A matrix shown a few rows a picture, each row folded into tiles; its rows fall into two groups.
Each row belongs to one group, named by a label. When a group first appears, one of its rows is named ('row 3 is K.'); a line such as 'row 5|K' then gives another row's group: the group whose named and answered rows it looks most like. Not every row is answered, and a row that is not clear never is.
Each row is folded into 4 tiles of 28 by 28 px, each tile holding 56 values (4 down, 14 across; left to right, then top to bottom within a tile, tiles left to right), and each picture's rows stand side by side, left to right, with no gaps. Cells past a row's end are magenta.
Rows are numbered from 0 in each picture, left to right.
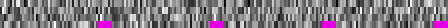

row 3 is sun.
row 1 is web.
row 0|sun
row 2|sun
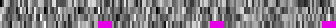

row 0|sun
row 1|web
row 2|web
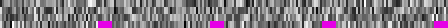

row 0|web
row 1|web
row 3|sun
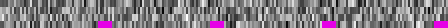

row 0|sun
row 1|sun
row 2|web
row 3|sun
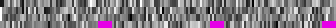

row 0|sun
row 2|web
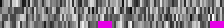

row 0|sun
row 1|sun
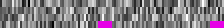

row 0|web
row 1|sun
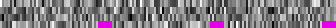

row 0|web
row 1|sun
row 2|web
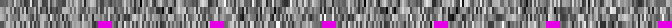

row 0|sun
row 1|web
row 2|sun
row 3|web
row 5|web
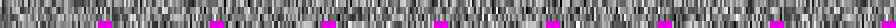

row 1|web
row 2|sun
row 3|web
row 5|sun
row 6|web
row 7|web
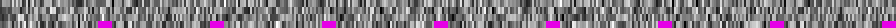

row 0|web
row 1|sun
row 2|web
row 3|web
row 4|web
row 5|web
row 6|sun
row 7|sun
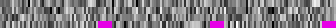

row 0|web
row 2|web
